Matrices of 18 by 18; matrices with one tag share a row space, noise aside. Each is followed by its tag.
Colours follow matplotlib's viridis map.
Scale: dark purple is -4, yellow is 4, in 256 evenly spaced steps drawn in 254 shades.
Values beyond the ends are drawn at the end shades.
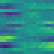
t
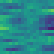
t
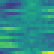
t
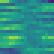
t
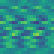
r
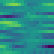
t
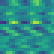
r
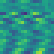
r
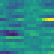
t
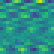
r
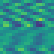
r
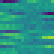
t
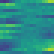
t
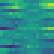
t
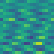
r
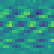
r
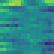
t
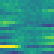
t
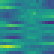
t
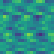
r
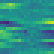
t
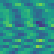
r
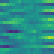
t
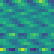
r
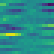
t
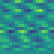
r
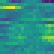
t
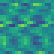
r
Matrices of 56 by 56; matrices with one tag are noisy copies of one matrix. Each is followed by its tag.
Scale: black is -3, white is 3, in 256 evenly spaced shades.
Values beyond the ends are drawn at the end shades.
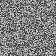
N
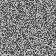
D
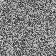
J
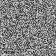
D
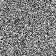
J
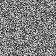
N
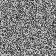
D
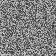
D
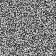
N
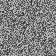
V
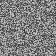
N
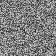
N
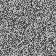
V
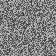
V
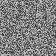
D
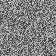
V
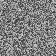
J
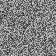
V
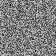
D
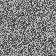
V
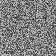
D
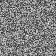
N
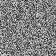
D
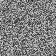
J
